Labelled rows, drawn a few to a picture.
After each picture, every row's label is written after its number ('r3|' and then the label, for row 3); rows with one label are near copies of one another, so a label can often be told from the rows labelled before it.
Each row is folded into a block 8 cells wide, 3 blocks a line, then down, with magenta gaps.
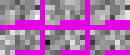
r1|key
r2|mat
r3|key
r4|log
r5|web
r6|web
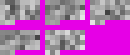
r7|mat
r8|key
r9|log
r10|key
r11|log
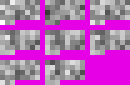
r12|log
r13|web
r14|log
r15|mat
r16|mat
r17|mat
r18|log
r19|mat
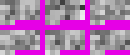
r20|mat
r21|key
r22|log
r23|log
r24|mat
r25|mat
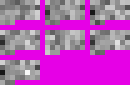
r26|key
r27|web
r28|web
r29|web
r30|mat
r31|web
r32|web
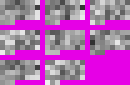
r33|key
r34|key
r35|log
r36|log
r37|mat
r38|web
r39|key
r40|log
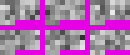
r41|mat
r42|web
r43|mat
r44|key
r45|key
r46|log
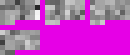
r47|key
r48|mat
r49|log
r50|web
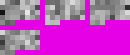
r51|web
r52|mat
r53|key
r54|web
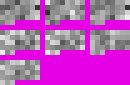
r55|key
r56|web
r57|key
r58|log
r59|log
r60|mat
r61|log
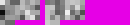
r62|web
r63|mat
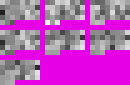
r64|web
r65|log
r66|mat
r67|web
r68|key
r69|key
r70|key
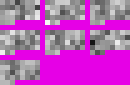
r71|key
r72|log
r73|mat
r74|log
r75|mat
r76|web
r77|mat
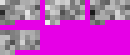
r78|web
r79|log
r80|web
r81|mat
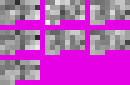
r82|key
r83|log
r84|mat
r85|key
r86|mat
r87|mat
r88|key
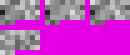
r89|web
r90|web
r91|web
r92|log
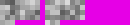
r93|mat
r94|log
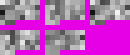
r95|web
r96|mat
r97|web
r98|mat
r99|key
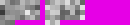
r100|web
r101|log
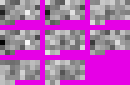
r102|web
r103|web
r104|log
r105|web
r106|log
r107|web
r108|mat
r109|log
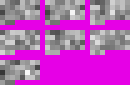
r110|web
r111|web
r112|mat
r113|log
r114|mat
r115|log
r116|web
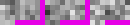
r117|mat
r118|web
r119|log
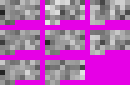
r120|web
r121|log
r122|mat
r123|web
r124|web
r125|mat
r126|web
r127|key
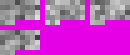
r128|key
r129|log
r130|mat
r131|key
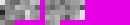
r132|web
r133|key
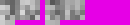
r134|mat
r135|mat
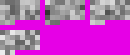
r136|mat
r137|web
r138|log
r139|log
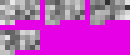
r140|log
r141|mat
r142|key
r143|mat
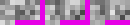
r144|log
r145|mat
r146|mat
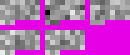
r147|log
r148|web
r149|mat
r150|log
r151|log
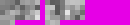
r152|key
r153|mat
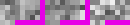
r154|mat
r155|key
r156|log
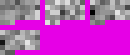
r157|key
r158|log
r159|web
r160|web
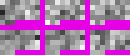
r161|web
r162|log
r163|log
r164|key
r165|key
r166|mat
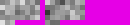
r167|log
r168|web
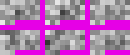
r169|log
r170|log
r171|log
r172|mat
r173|web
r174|log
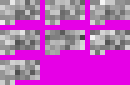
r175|log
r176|log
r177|log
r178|log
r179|key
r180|log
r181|log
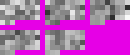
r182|log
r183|web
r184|key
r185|key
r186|mat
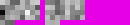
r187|web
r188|mat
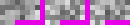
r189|key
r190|log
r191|log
